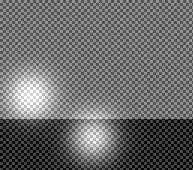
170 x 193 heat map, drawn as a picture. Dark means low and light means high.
Ninth with the lowest average: bottom right. Seam: horizontal, 70% of the way down, the top part higher. Average level on the scale: 40%. Bumps: two. Ninth with the highest average: middle left.
